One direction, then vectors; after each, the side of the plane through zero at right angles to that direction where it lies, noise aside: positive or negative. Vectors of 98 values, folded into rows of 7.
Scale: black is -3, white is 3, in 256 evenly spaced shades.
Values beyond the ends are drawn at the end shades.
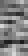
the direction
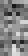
positive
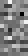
positive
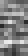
negative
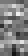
negative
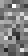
negative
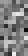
negative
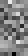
negative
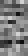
positive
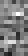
negative
